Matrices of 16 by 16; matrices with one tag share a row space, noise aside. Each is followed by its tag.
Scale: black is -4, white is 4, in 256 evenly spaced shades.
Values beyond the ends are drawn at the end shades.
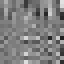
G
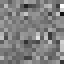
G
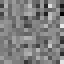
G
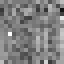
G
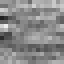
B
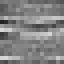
B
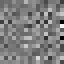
G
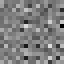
G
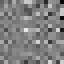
G
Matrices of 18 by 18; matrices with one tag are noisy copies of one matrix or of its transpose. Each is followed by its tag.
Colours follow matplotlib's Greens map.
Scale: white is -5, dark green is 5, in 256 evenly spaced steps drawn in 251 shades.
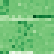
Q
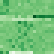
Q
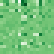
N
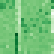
Q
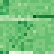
Q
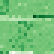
Q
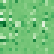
N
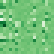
N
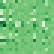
N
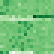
Q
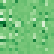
N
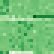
Q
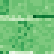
Q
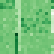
Q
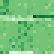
Q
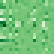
N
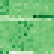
Q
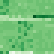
Q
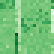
Q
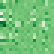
N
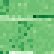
Q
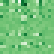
N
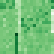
Q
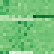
Q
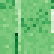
Q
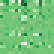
N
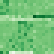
Q
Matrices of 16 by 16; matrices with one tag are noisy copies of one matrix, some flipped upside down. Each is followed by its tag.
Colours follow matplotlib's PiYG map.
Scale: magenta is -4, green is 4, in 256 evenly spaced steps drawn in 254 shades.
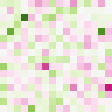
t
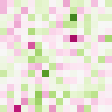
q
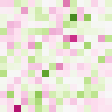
q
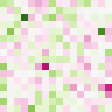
t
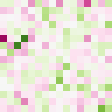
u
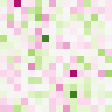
q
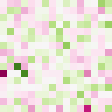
u
